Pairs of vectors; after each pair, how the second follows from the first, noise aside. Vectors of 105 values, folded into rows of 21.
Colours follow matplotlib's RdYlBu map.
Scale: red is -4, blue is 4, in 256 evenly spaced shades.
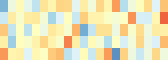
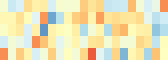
shuffled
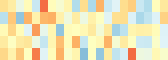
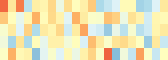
shuffled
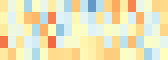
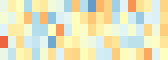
sign-scrambled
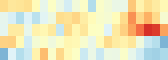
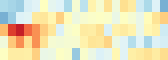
reversed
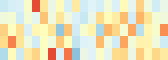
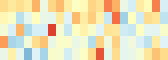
shuffled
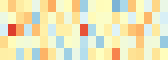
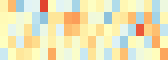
shuffled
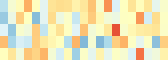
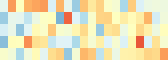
shuffled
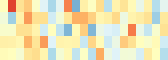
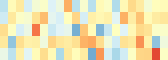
reversed
